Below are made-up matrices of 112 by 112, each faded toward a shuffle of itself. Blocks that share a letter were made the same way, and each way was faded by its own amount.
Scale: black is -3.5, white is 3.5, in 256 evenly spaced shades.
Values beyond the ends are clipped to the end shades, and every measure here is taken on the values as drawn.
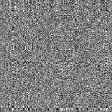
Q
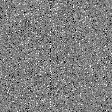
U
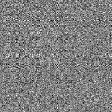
Q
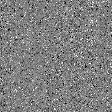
U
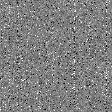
U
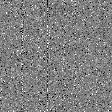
U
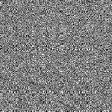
Q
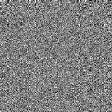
Q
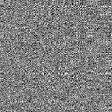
Q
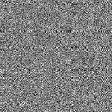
Q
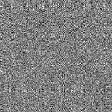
Q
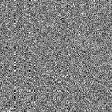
Q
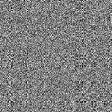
Q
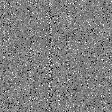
U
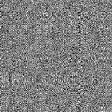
Q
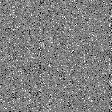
U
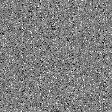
U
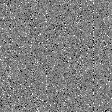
U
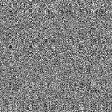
Q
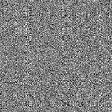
Q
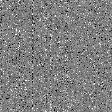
U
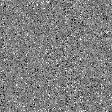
U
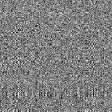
Q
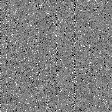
U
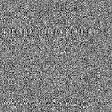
Q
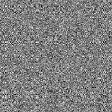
Q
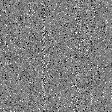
U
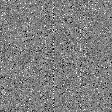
U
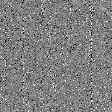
U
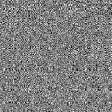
Q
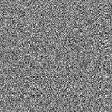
Q
